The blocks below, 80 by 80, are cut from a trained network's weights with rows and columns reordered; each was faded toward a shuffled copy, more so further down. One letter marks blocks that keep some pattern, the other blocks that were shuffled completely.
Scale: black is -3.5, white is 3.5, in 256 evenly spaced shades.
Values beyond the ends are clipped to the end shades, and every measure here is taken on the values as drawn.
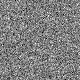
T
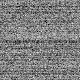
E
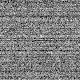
E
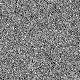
T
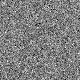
T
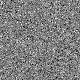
T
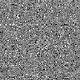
E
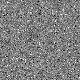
E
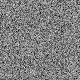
T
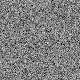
T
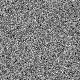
T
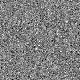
E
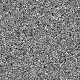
T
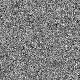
E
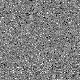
E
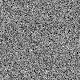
T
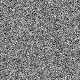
T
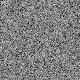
T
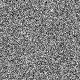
E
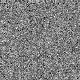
E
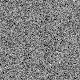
T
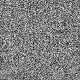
E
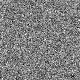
T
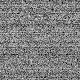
E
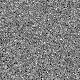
T
